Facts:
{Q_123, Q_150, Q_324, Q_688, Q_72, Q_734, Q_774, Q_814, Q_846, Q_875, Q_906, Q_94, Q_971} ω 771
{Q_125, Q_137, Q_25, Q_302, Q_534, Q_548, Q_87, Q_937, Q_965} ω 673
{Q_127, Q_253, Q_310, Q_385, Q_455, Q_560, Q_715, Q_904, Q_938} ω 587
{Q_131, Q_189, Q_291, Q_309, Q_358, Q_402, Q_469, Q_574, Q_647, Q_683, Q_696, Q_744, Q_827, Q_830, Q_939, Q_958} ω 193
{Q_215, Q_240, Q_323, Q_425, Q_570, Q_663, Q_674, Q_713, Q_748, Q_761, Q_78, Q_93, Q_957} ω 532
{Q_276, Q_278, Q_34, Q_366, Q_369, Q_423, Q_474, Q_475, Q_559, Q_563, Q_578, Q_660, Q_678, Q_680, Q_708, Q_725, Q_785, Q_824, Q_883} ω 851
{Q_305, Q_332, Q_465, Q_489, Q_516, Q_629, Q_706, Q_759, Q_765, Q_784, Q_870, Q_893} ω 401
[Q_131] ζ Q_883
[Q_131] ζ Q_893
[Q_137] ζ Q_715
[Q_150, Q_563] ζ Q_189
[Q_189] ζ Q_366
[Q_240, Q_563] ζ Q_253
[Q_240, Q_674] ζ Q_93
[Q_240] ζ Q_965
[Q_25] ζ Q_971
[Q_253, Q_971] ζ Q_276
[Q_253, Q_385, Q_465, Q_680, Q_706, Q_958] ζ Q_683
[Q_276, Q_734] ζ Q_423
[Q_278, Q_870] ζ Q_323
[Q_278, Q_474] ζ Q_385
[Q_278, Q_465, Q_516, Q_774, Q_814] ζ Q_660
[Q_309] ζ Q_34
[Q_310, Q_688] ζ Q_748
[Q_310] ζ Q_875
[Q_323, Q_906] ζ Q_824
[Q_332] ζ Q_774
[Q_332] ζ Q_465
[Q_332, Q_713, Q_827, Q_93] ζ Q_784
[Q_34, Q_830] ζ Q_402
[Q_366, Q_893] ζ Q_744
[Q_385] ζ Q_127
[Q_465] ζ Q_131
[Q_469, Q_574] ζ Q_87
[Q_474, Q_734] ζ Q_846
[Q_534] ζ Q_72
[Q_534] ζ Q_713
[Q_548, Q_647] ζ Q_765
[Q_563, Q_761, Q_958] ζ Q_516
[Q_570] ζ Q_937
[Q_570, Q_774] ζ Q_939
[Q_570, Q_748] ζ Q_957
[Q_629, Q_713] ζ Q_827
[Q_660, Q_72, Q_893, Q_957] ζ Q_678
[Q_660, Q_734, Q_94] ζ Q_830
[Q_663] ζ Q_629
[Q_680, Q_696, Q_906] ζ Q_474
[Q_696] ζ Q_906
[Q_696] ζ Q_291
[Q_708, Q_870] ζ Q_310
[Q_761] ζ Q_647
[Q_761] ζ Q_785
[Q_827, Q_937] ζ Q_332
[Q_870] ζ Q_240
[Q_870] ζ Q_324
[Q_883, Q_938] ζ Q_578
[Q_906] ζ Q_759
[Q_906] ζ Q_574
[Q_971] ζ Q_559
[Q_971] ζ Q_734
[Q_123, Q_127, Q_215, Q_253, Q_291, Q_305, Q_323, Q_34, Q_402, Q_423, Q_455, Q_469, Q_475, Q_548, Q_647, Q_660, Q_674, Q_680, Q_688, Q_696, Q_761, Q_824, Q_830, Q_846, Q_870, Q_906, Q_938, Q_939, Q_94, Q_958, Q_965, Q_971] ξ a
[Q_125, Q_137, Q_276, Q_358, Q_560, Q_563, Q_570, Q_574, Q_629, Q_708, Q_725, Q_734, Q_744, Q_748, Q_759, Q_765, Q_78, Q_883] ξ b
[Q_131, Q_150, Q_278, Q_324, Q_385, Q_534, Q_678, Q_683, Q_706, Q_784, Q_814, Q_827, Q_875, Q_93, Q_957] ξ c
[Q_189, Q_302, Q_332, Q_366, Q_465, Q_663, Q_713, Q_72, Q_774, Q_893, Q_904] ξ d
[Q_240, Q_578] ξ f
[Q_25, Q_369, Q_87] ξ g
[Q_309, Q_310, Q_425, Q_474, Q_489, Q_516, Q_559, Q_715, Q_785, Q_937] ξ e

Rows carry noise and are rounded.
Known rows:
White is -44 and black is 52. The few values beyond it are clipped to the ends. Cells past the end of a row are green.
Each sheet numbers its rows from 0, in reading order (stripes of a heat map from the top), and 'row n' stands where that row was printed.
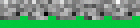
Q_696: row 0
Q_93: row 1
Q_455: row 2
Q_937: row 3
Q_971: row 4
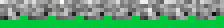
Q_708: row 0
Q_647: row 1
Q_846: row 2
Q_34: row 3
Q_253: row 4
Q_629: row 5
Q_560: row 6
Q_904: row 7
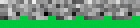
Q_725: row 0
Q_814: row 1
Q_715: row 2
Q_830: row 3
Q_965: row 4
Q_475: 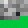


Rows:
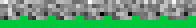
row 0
Q_734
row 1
Q_785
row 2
Q_559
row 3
Q_663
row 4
Q_678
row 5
Q_87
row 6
Q_906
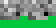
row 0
Q_761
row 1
Q_827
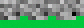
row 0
Q_425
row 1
Q_310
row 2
Q_385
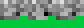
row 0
Q_291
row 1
Q_706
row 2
Q_939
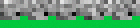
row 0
Q_366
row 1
Q_278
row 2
Q_189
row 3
Q_574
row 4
Q_683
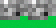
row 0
Q_123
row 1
Q_674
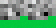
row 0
Q_125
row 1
Q_240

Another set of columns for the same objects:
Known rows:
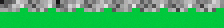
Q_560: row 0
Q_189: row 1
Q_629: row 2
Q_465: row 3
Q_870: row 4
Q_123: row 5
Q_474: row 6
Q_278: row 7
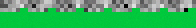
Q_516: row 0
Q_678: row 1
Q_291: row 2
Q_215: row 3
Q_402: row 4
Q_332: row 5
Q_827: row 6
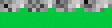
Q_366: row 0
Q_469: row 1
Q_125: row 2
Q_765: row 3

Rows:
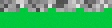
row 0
Q_965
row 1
Q_369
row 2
Q_715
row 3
Q_904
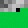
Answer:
Q_784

